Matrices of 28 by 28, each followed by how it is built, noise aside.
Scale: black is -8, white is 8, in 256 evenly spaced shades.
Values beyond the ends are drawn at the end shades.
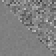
upper triangular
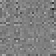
low rank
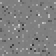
sparse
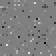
sparse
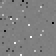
sparse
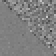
upper triangular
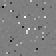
sparse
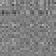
low rank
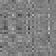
low rank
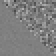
upper triangular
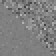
upper triangular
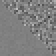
upper triangular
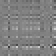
low rank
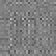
low rank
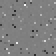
sparse
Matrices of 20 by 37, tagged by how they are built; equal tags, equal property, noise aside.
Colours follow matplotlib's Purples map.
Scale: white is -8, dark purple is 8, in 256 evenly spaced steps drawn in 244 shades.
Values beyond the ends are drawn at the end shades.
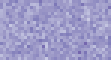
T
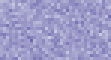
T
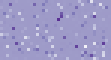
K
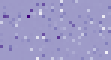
K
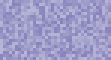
T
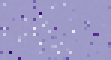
K
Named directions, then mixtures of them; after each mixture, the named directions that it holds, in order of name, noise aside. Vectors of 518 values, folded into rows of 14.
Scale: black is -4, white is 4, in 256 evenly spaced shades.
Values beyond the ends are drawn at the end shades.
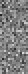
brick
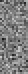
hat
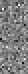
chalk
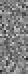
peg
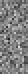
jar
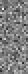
chalk, peg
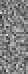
brick, jar, peg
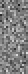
brick, jar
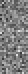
brick, hat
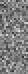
brick, peg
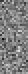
brick, hat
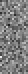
hat, jar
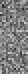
brick
